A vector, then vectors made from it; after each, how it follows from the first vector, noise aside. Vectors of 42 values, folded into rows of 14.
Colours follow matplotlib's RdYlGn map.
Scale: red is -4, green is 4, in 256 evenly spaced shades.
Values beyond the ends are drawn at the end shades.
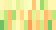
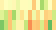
copied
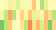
copied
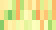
wrapped around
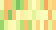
wrapped around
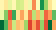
scaled up
